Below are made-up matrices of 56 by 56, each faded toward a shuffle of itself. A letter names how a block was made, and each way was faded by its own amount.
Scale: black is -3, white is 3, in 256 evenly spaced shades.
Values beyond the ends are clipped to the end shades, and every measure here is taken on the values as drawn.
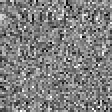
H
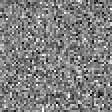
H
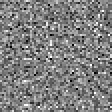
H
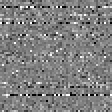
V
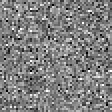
H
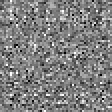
H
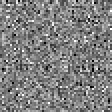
H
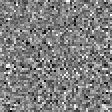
H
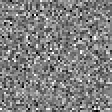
H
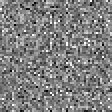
H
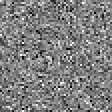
H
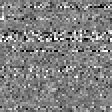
V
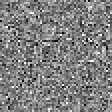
H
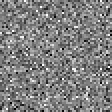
H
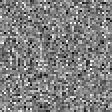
H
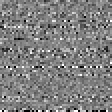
V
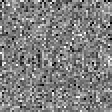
H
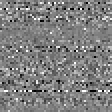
V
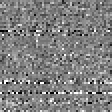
V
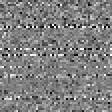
V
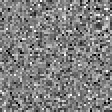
H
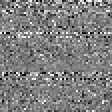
V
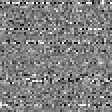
V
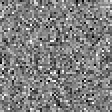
H
